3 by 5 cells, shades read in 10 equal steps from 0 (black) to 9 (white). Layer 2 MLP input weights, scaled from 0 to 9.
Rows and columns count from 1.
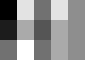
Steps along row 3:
up down up down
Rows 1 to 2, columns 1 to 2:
0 8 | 1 6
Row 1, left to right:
0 8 4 8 5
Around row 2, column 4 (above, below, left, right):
8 6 3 5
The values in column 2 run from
6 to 9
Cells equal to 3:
1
